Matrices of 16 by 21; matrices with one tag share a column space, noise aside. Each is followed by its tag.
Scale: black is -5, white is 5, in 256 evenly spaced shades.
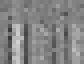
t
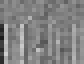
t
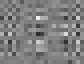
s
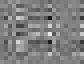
s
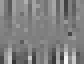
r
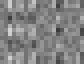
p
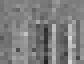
t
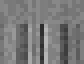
t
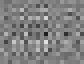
s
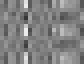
p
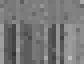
t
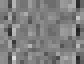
p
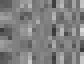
p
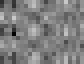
p
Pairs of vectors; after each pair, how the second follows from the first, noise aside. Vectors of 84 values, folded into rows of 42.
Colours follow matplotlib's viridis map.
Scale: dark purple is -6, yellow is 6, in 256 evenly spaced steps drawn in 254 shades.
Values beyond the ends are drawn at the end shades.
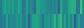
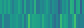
sign-scrambled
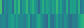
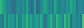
reversed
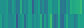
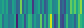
scaled up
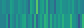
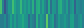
reversed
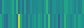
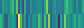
scaled up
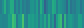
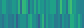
reversed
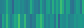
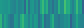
reversed
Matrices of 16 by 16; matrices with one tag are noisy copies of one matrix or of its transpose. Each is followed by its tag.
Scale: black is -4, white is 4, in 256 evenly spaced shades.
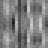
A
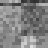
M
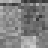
M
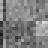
M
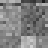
M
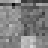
M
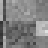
M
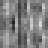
A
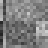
M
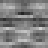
A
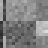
M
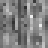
A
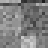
M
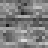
A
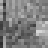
M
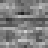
A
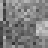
M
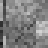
M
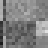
M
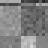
M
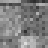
M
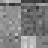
M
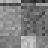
M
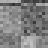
M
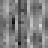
A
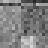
M
